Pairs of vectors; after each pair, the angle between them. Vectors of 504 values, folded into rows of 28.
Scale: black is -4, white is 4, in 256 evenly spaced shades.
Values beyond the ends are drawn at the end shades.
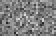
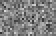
partly opposed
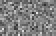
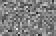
partly opposed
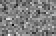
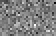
orthogonal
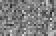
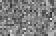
nearly parallel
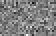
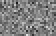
nearly parallel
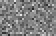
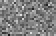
nearly parallel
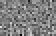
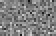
nearly parallel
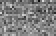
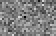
partly aligned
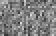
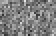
nearly parallel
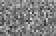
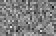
partly opposed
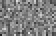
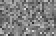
orthogonal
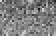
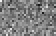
partly aligned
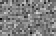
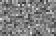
nearly opposite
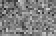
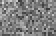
nearly opposite
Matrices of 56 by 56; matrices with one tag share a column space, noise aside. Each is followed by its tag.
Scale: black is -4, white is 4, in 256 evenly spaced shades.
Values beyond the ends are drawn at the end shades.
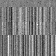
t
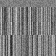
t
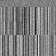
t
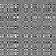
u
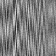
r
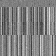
t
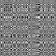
u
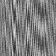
r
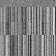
t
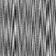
r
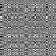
u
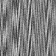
r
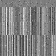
t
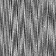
r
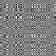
u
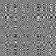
u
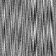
r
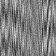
r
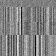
t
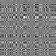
u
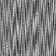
r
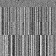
t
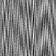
r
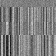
t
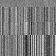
t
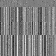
t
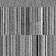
t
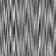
r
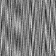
r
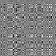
u
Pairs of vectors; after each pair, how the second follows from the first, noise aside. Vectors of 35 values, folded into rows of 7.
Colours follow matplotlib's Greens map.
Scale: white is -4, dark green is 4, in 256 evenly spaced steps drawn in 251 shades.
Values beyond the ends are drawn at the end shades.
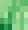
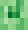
wrapped around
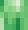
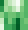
scaled up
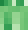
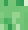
partly zeroed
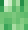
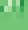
partly zeroed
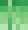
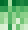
scaled up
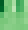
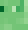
partly zeroed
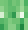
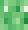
wrapped around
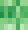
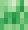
wrapped around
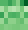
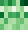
scaled up
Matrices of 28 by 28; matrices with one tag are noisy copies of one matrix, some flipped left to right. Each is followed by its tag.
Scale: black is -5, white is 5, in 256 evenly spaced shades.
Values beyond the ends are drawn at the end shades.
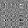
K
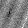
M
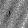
M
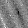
M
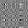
K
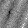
M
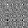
K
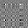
K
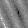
M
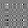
K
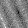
M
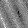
M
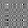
K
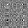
K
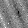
M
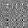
K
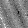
M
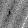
M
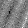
M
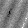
M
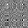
K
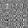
K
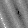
M
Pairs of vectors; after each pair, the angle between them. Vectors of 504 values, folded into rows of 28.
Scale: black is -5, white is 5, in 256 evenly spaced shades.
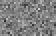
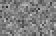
nearly opposite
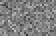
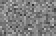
partly opposed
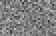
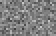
nearly opposite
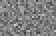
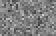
partly aligned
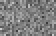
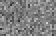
nearly opposite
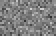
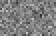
partly opposed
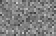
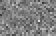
partly aligned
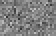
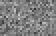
nearly opposite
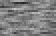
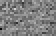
partly aligned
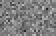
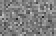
orthogonal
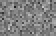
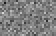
partly opposed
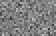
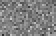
nearly opposite
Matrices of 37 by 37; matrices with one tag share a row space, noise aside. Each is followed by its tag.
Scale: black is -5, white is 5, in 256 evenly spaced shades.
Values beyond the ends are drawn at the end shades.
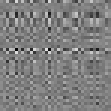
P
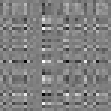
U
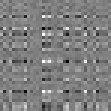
U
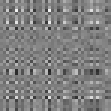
P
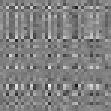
P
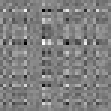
U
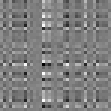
U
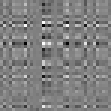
U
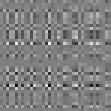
P
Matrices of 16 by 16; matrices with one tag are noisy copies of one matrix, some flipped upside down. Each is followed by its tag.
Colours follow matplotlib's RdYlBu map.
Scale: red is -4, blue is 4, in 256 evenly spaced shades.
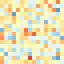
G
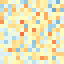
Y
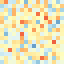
Y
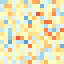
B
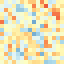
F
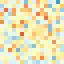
Y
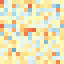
G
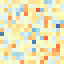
F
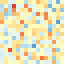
Y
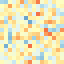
B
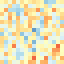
F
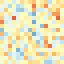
F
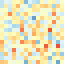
Y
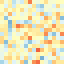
B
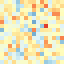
F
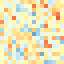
F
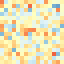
G
